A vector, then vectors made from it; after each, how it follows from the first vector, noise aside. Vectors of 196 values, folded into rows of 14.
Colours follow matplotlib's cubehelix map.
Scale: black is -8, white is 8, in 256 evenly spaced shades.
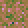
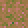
shrunk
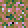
scaled up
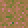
shrunk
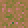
shrunk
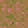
shrunk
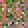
scaled up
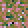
scaled up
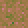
shrunk
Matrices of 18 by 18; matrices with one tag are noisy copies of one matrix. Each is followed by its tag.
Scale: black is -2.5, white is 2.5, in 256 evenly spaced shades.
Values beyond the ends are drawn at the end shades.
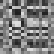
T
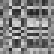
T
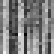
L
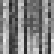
L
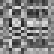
T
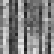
L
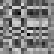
T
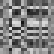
T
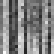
L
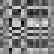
T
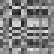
T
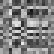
T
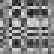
T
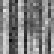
L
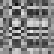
T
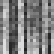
L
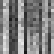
L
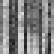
L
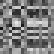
T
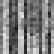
L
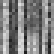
L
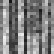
L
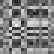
T
